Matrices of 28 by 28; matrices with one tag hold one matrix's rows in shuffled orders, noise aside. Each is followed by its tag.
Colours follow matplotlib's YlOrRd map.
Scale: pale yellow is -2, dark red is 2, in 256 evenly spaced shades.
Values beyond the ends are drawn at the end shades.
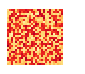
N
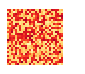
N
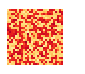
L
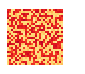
N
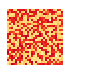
L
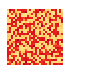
N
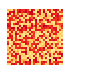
N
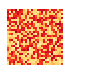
L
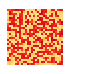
L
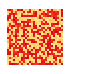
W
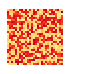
L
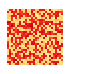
N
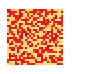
L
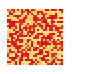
L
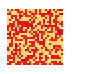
N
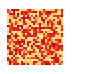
W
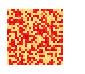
L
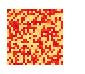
W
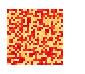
L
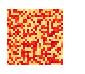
W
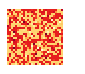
W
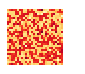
L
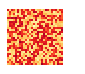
L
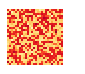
L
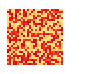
W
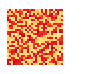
L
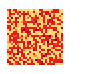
W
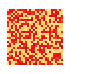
N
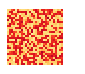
L
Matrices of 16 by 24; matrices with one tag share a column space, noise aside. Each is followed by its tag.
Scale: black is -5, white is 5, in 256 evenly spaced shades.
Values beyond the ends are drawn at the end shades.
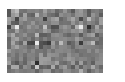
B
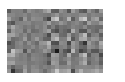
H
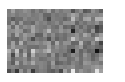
H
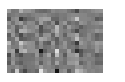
H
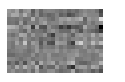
B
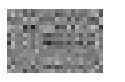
B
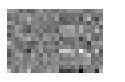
H
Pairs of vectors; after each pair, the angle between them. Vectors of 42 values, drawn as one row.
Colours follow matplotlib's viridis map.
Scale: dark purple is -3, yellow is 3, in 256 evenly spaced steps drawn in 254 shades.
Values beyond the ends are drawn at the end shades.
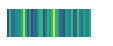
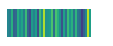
orthogonal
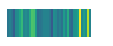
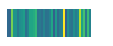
partly aligned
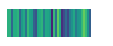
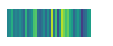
nearly opposite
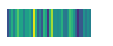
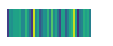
partly aligned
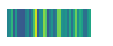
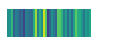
nearly parallel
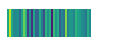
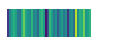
orthogonal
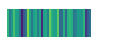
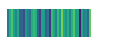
orthogonal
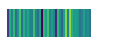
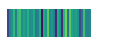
nearly parallel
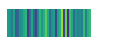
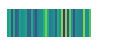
nearly parallel
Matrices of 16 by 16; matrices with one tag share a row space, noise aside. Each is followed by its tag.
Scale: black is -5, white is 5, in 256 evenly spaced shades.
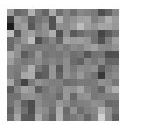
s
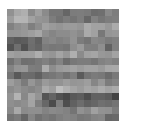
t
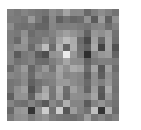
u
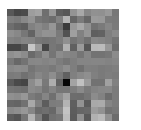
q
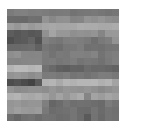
t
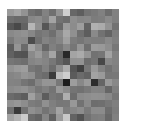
q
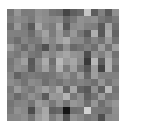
u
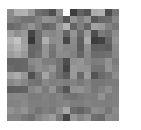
q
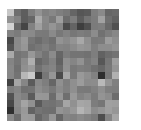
s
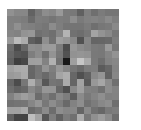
q
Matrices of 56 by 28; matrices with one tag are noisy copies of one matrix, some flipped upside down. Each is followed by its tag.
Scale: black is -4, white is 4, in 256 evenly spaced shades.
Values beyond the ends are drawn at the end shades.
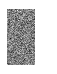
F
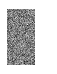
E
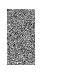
F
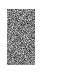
F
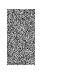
E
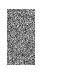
E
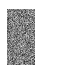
E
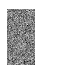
E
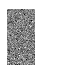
F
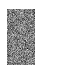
E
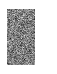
F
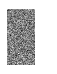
F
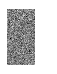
F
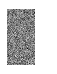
E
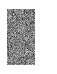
E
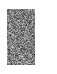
F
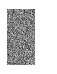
E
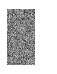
E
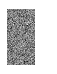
E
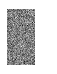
E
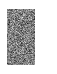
F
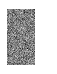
E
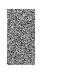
F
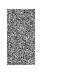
E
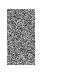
F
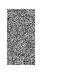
E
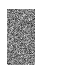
F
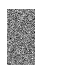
F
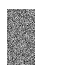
E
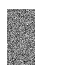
E
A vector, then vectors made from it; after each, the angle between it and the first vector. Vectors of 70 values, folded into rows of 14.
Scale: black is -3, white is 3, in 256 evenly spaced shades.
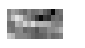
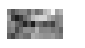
nearly opposite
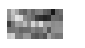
nearly parallel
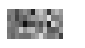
partly opposed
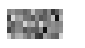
partly aligned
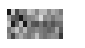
partly opposed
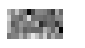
orthogonal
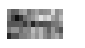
nearly opposite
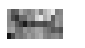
nearly opposite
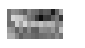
nearly parallel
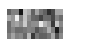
partly aligned
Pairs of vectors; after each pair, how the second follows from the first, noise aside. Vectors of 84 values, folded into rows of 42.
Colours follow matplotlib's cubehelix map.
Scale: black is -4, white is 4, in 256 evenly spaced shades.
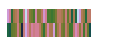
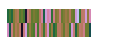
sign-scrambled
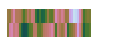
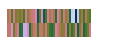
sign-scrambled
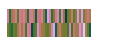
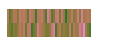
shrunk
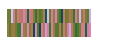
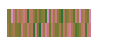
shrunk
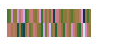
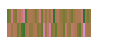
shrunk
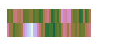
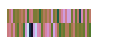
sign-scrambled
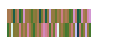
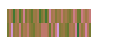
shrunk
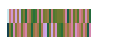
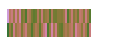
shrunk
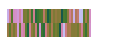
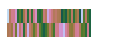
sign-scrambled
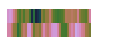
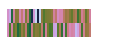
sign-scrambled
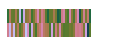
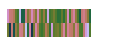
sign-scrambled
